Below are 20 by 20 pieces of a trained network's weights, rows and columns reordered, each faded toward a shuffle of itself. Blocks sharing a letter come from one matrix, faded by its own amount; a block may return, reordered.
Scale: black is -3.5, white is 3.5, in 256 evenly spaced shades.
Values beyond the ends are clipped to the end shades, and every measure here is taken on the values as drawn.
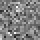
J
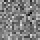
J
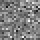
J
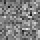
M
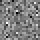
J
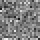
M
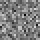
M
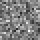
M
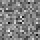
M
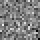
M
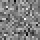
M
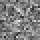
M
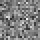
M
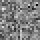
J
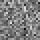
J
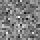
J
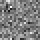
J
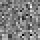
J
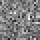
J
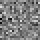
J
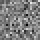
J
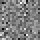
J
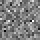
M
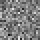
M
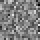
J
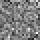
J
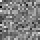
J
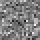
J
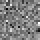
J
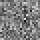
J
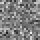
M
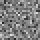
M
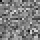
M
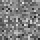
M
